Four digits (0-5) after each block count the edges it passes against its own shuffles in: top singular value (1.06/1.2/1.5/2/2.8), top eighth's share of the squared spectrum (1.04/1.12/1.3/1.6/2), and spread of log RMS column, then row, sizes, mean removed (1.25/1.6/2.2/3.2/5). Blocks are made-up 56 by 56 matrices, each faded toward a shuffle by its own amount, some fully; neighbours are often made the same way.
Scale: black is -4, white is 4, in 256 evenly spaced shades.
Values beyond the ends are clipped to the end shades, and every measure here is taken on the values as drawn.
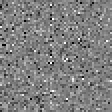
1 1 1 0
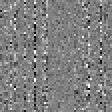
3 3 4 0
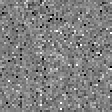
0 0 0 0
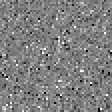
0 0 0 0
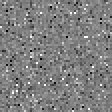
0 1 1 0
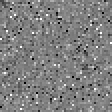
0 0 0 0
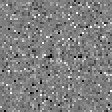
2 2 0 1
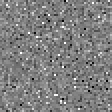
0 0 0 0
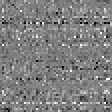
4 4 2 3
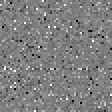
1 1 0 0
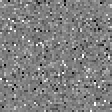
1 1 1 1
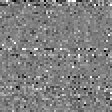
2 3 1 3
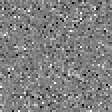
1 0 0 1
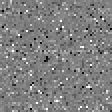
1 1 0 0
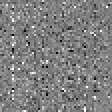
3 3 2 0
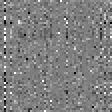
4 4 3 1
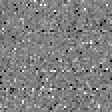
3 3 0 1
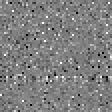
3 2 0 1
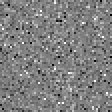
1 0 0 0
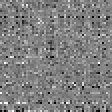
4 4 2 3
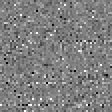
2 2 0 1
